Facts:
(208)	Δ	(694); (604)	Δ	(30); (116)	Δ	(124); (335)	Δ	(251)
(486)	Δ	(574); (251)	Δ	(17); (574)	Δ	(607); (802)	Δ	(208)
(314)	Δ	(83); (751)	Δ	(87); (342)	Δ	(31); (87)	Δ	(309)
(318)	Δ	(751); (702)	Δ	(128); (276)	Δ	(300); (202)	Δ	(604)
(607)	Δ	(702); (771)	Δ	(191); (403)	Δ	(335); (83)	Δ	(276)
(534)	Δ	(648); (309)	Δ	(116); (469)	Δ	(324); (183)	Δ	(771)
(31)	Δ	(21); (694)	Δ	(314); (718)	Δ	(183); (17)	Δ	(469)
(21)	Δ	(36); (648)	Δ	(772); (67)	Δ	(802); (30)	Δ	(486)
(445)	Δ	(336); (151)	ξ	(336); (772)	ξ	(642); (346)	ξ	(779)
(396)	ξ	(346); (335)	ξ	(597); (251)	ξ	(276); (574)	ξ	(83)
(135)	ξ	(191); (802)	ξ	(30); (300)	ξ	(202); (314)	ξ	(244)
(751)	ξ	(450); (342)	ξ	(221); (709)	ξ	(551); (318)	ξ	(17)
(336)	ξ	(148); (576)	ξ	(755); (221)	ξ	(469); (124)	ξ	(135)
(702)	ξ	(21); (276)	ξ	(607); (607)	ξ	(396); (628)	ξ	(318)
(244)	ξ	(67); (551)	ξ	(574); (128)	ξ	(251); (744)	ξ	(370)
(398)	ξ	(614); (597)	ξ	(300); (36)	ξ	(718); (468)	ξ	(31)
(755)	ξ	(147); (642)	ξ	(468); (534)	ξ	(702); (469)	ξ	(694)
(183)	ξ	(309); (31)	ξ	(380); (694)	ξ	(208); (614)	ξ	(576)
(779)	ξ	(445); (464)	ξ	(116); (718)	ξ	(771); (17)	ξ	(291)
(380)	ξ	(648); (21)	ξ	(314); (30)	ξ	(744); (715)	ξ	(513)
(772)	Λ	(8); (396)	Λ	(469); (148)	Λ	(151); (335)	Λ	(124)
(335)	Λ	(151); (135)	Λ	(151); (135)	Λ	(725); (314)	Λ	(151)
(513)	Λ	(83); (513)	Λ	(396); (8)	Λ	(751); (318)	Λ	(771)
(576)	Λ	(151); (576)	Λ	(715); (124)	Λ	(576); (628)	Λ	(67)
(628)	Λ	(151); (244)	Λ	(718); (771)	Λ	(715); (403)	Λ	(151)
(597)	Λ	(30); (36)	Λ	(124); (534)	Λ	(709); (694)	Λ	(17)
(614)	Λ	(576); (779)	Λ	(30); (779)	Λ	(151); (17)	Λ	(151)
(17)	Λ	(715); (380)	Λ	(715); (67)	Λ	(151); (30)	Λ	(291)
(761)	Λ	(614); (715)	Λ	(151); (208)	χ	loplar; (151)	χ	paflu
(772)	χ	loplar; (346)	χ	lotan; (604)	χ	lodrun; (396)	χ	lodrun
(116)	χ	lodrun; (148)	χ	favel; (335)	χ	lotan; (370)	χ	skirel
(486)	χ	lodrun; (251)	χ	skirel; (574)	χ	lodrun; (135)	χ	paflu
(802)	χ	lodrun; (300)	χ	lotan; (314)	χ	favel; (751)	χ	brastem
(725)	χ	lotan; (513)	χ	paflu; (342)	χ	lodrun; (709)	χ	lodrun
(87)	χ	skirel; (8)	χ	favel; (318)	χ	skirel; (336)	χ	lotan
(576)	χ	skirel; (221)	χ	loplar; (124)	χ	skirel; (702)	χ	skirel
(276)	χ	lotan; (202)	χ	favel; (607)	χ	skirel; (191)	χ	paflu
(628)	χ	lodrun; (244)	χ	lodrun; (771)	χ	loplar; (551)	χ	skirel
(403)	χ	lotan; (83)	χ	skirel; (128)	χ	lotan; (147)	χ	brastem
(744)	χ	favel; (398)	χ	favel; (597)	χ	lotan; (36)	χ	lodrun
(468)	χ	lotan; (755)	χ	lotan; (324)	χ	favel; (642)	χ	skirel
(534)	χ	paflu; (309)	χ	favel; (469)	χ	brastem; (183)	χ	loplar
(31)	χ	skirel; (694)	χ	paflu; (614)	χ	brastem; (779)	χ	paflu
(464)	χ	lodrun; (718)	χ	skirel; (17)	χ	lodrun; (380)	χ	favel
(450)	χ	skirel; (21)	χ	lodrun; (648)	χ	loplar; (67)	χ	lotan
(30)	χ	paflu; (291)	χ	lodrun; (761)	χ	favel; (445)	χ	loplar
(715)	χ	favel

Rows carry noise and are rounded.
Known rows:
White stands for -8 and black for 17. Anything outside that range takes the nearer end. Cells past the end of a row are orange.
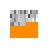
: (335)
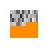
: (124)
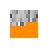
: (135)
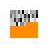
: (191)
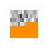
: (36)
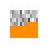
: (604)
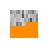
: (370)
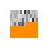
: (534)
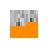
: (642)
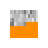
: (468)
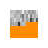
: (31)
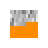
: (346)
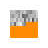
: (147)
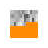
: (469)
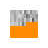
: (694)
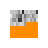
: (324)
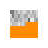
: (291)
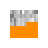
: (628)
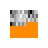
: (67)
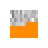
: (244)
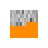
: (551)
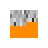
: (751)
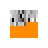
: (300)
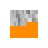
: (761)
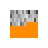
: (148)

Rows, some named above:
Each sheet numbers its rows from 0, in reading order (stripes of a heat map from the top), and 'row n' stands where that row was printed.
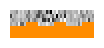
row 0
(135)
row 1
(771)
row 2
(694)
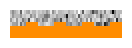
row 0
(604)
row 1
(221)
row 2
(715)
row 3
(202)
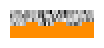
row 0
(614)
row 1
(718)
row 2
(318)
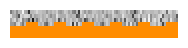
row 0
(445)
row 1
(642)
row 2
(83)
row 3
(642)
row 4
(276)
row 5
(513)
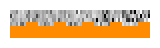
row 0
(135)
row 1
(251)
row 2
(342)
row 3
(300)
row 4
(771)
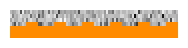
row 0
(342)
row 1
(403)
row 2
(251)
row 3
(30)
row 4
(309)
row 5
(576)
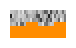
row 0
(151)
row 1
(124)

